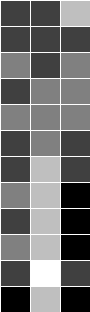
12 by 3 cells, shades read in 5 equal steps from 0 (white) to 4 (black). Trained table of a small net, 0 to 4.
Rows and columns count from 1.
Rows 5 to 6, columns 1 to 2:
2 2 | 3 2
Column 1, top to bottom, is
3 3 2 3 2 3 3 2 3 2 3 4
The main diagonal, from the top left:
3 3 2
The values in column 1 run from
2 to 4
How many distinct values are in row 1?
2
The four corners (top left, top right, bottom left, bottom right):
3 1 4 4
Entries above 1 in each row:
2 3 3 3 3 3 2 2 2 2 2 2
